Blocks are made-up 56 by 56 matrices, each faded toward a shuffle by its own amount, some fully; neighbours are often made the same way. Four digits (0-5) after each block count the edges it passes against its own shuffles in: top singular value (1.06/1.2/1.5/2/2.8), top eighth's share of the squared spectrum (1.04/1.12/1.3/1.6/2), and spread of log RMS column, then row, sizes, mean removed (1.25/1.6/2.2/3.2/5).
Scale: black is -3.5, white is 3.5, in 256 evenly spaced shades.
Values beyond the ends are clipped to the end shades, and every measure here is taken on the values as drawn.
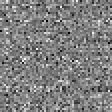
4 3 1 2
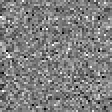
3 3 1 1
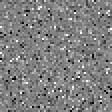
1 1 0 0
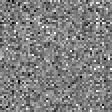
3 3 1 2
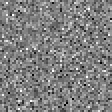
2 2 0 0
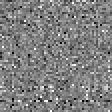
3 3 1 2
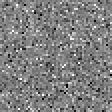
0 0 0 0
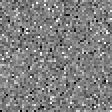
0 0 0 0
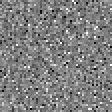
0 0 0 0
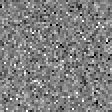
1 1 0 0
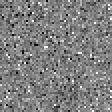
0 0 0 0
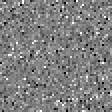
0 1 0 0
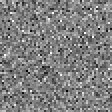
2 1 0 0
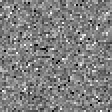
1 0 0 0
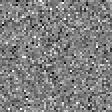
2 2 0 0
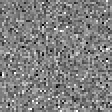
2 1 0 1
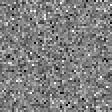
1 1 0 0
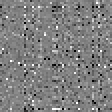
4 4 2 1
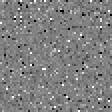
2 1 0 0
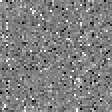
2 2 1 0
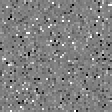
0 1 0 0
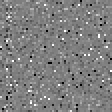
2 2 0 0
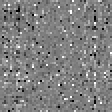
3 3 2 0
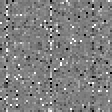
4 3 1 0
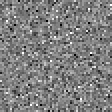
0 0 0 0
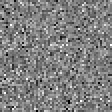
0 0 0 0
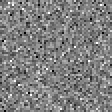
0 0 0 0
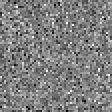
0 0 0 0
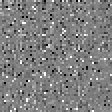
3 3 1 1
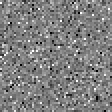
1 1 0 0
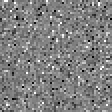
2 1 0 0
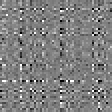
5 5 3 3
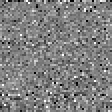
3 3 0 2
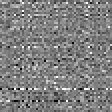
4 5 2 3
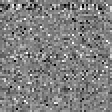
3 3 1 2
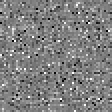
3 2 0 1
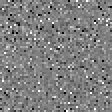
2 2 0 1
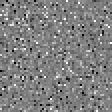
2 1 0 0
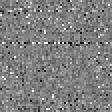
2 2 0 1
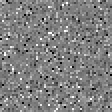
2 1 0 0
